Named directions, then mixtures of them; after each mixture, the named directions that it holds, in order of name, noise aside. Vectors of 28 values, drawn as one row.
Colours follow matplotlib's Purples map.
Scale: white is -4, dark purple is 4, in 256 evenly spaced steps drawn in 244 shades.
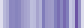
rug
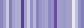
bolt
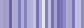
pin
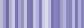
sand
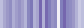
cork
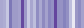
bolt, rug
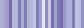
pin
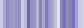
bolt, cork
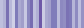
cork, sand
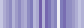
cork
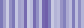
sand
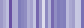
bolt, pin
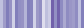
pin, sand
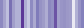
bolt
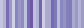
cork, sand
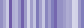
bolt, pin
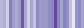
bolt, rug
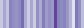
bolt, rug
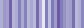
pin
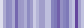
rug, sand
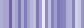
pin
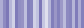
sand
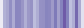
cork, rug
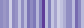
pin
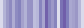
cork, rug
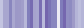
cork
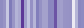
bolt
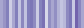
pin, sand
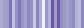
pin, sand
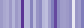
bolt, sand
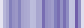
rug
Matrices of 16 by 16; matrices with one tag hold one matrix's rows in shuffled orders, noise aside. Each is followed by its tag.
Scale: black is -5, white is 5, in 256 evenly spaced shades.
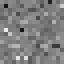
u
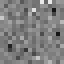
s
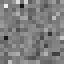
u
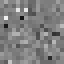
u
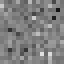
s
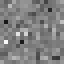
u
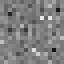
s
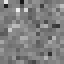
u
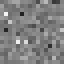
u
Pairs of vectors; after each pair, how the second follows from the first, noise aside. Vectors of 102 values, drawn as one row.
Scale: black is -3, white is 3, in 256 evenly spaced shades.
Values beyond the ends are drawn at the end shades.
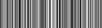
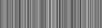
shrunk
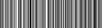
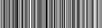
negated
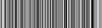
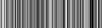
sign-scrambled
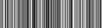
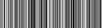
sign-scrambled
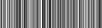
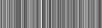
shrunk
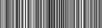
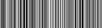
negated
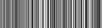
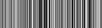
negated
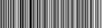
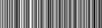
negated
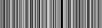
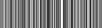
negated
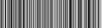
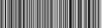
copied
